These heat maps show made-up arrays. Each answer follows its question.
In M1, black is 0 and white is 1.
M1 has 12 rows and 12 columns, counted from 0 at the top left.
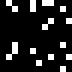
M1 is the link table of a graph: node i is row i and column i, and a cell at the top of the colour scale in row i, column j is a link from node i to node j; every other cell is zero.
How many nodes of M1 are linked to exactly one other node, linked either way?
2
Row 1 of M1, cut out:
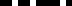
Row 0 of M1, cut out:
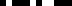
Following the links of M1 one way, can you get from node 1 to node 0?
no
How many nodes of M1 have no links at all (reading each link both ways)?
0
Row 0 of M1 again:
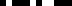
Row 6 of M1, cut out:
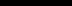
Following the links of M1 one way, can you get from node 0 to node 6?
yes
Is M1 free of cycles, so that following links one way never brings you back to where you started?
yes
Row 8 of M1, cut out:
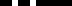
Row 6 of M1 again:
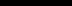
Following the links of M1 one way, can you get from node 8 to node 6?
no
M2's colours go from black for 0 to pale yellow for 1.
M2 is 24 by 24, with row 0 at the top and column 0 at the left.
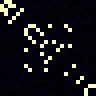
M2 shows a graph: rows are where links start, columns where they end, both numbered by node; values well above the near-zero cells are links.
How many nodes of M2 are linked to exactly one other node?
11
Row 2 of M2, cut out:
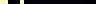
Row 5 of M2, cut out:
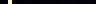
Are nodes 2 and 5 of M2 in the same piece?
yes
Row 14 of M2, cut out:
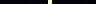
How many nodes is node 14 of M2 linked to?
1
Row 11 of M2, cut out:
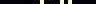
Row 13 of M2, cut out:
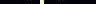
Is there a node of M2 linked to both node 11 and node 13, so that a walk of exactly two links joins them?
yes
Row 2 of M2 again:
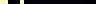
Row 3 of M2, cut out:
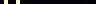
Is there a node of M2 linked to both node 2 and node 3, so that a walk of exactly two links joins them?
yes
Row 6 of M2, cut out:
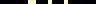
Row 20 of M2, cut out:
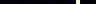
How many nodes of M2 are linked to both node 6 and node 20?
0
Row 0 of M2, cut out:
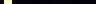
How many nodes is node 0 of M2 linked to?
2
